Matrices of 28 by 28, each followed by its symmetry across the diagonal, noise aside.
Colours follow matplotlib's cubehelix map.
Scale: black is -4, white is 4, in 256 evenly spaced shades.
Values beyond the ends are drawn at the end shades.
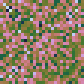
symmetric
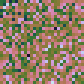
symmetric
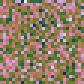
neither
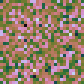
symmetric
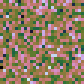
neither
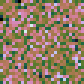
symmetric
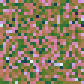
neither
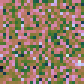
neither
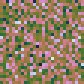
neither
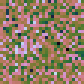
neither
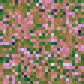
neither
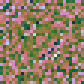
symmetric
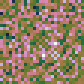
symmetric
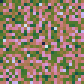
symmetric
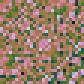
symmetric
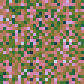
neither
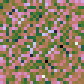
symmetric
